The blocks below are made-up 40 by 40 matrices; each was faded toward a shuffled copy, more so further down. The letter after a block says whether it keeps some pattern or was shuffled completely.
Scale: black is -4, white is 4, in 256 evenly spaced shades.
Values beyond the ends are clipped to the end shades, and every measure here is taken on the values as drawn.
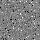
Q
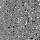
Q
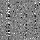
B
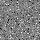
Q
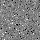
Q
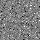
Q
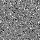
Q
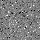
Q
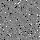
Q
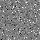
Q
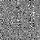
B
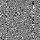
B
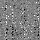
B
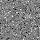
Q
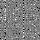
B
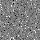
Q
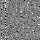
B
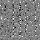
B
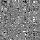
B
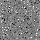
Q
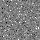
Q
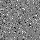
Q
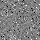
Q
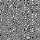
B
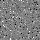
Q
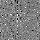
B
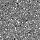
Q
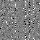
B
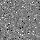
Q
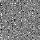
B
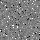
Q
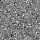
Q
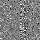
B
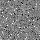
Q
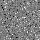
Q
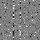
B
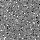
Q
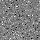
Q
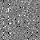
B
